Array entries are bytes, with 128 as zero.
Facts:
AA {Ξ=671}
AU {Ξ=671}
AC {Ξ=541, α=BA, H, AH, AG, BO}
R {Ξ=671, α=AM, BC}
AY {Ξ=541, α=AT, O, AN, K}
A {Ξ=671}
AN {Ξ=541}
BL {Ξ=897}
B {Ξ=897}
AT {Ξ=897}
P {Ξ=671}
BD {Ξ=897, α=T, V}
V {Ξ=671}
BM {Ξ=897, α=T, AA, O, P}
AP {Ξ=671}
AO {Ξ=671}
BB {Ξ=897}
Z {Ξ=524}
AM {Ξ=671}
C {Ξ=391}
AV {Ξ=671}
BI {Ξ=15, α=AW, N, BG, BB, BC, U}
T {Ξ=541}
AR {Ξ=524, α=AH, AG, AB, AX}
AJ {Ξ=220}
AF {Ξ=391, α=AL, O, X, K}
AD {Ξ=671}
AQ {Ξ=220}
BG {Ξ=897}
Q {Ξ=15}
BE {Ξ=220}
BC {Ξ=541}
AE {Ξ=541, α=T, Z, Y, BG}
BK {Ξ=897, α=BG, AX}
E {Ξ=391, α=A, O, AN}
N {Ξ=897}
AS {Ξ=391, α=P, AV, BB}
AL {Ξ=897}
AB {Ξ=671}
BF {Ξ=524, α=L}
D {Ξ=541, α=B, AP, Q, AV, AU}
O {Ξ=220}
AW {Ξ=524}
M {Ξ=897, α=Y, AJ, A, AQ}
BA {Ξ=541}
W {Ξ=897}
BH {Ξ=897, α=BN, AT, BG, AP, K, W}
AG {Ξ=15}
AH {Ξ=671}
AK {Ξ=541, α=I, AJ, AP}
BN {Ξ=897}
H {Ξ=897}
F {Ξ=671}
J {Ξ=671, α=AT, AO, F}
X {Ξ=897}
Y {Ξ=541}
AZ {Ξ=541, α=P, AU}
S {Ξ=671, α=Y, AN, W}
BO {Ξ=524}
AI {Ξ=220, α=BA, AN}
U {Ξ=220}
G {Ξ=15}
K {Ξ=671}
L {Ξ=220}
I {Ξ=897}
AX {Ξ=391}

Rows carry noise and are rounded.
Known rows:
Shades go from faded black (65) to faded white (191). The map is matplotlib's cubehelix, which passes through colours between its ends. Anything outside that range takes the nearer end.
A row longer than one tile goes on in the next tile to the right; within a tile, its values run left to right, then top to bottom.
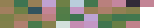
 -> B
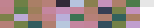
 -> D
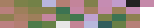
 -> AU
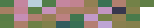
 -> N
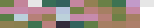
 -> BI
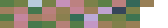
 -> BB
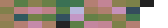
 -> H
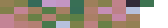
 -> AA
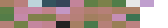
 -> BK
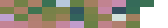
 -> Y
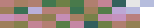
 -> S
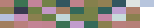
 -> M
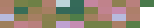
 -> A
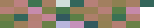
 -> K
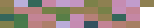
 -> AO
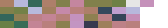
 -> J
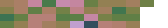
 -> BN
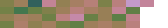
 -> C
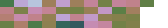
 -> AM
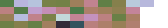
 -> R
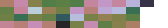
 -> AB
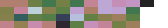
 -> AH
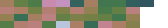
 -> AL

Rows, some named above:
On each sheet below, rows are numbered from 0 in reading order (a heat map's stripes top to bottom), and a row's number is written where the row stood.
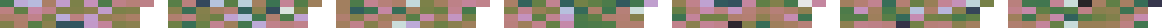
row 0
AM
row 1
BF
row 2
I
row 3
BM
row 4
BK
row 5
AX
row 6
O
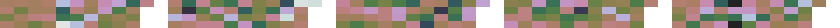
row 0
AP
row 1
M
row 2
AY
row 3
Z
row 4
AR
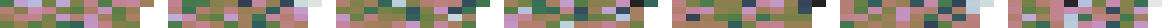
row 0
AM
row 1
E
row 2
Y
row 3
T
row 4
BA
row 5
AF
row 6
D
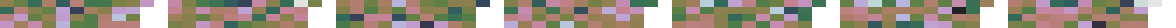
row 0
BD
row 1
AI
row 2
AT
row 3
V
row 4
BG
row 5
BC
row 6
BH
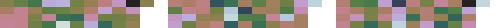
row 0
P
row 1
AE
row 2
AZ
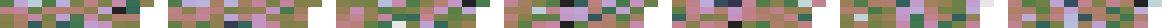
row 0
BC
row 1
AM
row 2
P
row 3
AC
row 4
BK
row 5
AS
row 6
AZ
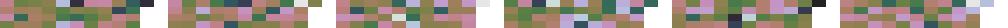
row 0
AN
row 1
AI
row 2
AK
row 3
L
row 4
AG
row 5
S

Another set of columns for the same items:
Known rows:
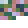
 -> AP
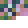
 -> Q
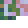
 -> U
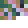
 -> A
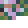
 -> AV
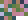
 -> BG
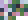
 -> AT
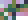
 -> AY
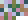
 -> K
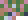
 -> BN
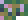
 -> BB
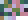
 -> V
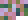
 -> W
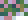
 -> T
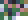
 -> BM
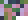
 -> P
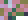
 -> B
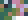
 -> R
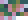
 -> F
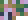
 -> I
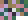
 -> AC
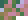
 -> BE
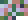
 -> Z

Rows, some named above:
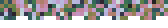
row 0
BI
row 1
M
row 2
AY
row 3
P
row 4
AT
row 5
O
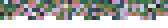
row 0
J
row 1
AZ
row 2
O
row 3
AS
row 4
AM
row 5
E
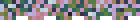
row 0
E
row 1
AG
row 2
D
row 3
BA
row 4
AF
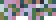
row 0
AE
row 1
AF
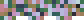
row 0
BH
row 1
BC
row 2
S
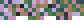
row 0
S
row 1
AK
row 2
BK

